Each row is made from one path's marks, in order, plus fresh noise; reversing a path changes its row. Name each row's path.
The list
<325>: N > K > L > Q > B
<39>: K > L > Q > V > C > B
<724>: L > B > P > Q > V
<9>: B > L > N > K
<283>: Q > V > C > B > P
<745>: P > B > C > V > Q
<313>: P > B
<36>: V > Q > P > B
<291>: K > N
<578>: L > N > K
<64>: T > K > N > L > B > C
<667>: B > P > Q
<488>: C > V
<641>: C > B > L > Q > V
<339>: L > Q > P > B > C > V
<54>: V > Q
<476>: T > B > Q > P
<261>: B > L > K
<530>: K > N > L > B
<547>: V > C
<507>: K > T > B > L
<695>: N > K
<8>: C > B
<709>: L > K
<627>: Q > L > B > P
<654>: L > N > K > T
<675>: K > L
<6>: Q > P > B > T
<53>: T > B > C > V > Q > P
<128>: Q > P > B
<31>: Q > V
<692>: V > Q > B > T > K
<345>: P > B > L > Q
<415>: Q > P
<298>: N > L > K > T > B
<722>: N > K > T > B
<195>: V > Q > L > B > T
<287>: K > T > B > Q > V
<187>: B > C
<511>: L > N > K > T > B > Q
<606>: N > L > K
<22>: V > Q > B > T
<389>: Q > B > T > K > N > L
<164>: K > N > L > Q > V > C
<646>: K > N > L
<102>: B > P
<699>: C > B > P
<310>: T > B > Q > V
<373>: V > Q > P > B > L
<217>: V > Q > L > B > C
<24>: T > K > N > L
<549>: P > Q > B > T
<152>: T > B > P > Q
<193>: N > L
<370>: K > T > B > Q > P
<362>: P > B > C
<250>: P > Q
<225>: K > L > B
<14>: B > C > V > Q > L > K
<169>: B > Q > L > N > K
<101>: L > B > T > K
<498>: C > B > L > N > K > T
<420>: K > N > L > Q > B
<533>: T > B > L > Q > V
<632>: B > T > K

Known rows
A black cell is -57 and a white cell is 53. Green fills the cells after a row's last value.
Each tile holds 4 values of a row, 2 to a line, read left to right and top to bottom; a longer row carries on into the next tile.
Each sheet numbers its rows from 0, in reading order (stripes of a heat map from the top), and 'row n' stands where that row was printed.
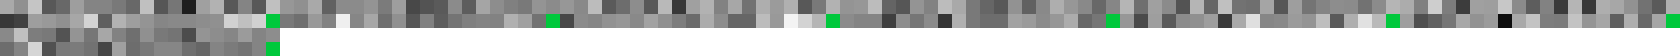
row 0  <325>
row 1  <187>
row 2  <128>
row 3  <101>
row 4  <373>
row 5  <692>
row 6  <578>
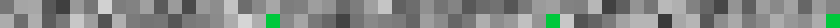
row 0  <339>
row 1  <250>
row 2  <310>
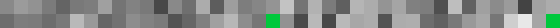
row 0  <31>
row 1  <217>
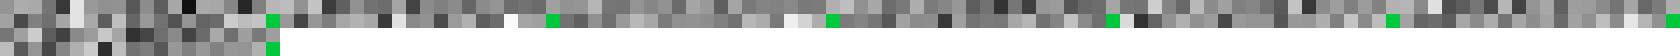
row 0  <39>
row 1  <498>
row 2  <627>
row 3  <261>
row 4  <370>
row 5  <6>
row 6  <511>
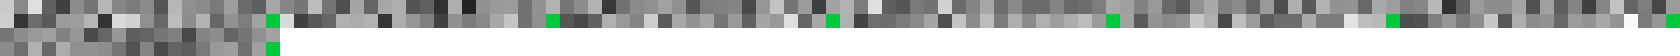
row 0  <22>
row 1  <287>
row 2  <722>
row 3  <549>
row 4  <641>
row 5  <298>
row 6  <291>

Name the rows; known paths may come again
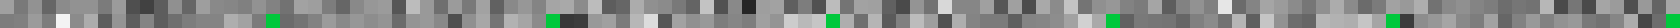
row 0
<187>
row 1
<415>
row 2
<325>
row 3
<339>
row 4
<313>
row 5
<695>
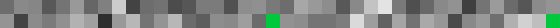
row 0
<24>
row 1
<745>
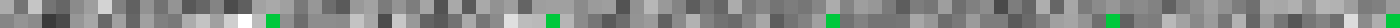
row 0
<345>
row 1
<641>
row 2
<54>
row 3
<31>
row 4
<8>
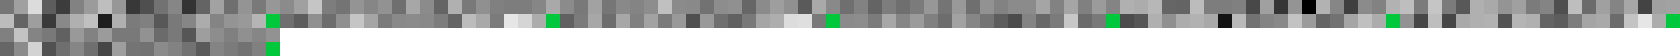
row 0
<511>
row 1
<627>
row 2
<362>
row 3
<488>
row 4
<169>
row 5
<217>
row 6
<578>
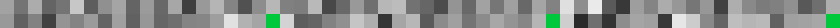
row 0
<225>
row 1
<310>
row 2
<195>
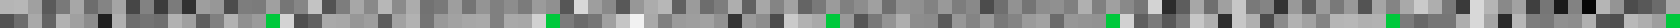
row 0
<9>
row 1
<476>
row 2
<283>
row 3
<102>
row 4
<533>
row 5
<14>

